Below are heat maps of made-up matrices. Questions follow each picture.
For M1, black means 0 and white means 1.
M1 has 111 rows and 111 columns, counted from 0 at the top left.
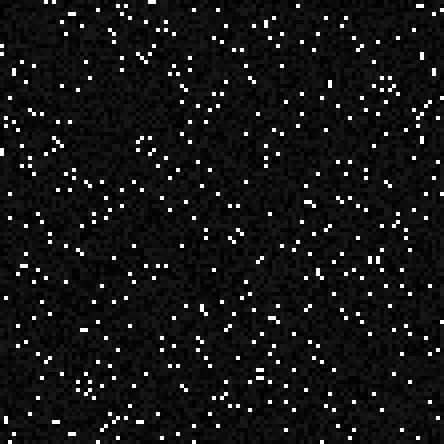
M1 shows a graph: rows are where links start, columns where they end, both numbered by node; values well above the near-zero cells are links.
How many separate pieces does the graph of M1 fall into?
2
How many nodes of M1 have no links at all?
1
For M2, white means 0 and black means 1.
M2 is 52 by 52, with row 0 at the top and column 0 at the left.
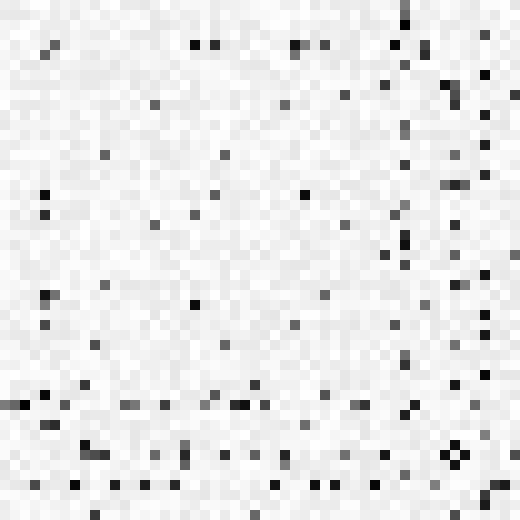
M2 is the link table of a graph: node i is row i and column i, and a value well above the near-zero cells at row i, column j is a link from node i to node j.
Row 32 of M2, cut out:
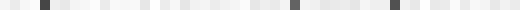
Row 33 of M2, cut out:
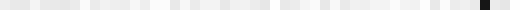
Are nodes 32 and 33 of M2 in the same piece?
no
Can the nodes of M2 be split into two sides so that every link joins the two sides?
no
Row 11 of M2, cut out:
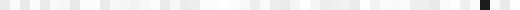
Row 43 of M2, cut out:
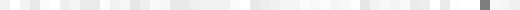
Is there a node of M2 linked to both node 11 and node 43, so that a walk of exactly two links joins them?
yes
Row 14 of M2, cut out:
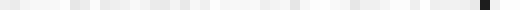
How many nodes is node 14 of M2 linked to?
1
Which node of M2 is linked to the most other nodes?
node 40
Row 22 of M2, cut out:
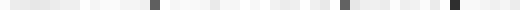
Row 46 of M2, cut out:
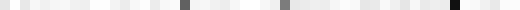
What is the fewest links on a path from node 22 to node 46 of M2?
2
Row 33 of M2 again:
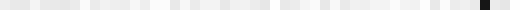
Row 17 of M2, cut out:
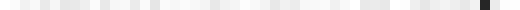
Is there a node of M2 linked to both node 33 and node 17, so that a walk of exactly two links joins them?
yes
